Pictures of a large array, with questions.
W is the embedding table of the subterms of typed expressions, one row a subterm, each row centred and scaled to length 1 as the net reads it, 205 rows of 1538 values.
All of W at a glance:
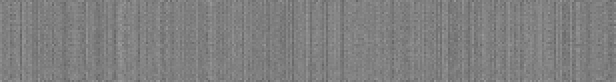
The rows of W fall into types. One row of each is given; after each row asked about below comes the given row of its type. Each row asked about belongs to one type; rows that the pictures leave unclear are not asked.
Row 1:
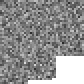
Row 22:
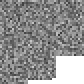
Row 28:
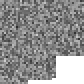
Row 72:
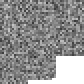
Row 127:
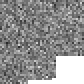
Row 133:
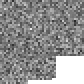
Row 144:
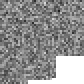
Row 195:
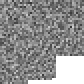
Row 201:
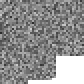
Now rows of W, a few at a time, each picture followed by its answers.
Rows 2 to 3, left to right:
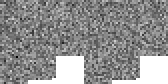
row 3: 22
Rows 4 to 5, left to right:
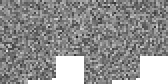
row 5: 195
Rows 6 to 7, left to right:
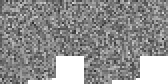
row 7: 144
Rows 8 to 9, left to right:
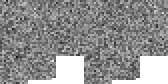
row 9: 144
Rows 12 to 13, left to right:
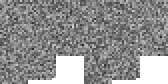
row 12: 195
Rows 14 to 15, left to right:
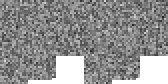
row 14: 28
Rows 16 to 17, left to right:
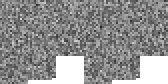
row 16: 28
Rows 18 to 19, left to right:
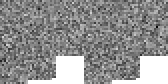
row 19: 133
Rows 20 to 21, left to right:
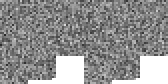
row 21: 201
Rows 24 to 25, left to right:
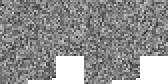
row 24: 144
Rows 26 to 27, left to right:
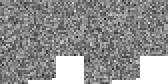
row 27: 22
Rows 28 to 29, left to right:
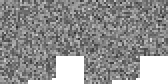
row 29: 133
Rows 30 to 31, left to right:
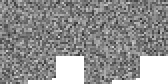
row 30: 195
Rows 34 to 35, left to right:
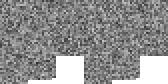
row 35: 72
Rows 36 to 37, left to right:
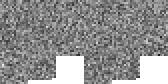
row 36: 201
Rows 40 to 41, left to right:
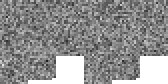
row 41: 72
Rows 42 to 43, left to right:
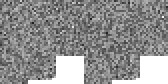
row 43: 201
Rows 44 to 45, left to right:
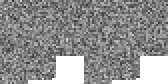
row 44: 133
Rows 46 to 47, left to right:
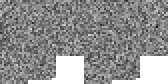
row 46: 201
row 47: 201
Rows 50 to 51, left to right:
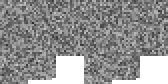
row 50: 195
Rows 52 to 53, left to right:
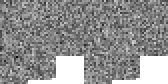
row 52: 1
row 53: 72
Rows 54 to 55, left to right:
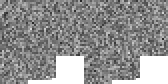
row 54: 201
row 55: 144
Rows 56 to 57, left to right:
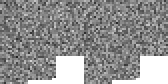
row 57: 201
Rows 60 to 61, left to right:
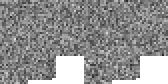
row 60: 28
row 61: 127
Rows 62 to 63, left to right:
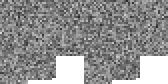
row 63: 201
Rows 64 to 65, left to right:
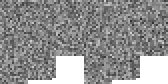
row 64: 22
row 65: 28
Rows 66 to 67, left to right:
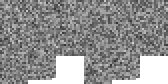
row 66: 72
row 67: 195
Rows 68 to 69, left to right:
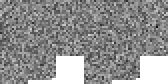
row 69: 201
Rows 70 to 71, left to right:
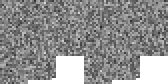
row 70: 144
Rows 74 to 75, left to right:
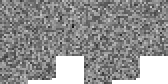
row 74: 144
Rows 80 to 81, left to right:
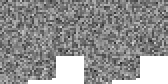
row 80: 133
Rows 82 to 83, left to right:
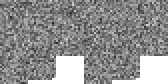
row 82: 22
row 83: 201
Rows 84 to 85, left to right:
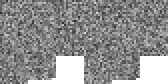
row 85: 133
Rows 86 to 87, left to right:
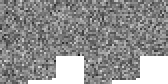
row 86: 127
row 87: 22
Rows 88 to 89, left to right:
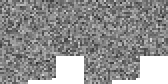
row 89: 133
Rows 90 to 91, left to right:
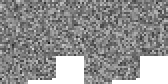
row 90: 133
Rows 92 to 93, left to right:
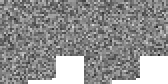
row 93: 22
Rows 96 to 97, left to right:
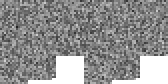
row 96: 28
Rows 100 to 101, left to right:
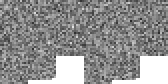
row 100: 72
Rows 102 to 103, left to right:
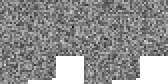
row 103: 72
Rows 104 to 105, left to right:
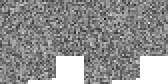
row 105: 22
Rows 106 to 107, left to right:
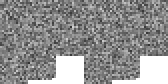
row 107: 72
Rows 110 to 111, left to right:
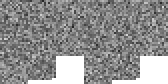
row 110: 201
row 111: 201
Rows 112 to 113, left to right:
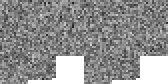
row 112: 28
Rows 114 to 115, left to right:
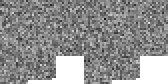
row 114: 1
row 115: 22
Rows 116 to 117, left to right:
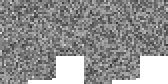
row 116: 133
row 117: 195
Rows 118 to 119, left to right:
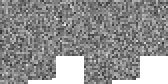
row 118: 72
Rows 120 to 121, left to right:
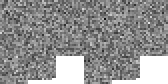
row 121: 22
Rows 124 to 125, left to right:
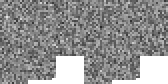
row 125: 28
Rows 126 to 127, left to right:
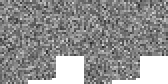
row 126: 144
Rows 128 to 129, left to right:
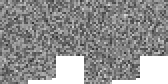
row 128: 195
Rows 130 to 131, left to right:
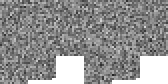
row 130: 28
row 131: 1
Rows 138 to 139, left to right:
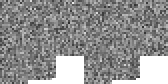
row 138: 144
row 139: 28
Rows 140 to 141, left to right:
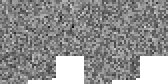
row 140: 28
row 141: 28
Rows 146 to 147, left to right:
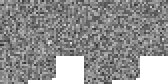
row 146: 72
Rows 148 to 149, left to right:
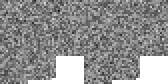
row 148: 144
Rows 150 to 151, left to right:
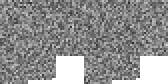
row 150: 195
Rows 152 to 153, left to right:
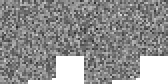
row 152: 28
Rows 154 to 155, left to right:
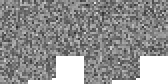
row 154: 28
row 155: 22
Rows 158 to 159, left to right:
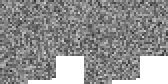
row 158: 144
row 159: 195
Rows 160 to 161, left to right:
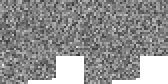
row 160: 201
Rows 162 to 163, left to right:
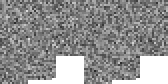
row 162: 195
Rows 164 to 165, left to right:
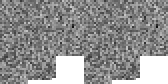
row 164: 144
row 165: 144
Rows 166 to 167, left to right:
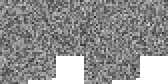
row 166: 195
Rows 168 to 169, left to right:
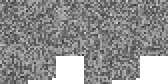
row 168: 127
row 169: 22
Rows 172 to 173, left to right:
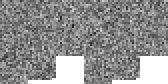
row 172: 144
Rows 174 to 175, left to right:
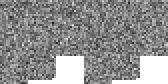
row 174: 22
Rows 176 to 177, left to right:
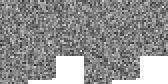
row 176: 72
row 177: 1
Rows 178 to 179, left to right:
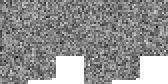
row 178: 1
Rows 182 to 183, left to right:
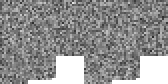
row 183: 133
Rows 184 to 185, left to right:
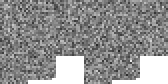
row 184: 72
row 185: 201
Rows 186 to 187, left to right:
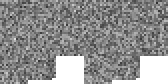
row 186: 28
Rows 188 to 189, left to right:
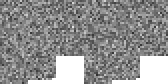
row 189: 195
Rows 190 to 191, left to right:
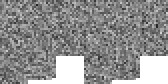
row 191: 1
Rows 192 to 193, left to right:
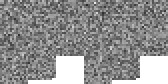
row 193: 22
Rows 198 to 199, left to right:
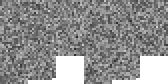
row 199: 195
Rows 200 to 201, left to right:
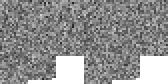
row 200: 28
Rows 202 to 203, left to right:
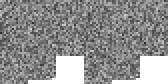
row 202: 201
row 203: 28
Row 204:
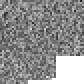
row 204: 201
